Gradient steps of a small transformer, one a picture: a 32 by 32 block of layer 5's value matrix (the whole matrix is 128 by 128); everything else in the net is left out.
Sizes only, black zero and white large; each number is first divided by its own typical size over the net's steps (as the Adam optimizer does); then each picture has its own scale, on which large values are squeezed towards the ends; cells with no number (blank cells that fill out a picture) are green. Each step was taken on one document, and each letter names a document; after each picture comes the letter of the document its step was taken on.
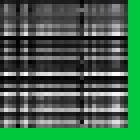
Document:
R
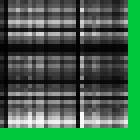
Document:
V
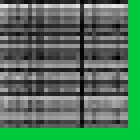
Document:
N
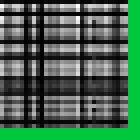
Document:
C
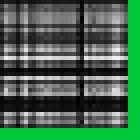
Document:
R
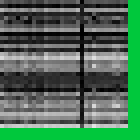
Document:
N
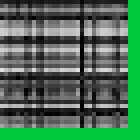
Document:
N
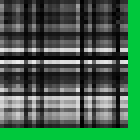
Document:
N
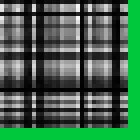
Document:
C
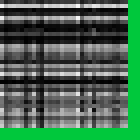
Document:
C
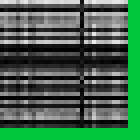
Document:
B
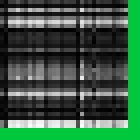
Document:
V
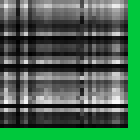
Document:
R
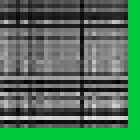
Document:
N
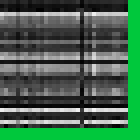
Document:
R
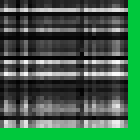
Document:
R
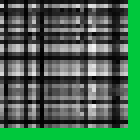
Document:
C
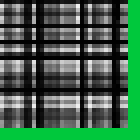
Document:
C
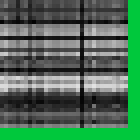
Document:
B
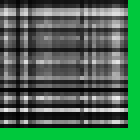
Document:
R
